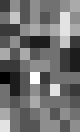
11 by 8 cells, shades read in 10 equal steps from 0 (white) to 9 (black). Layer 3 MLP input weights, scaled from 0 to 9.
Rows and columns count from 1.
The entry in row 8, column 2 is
8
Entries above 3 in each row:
7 6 4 7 6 8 7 7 7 7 7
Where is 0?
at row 7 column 4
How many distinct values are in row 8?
6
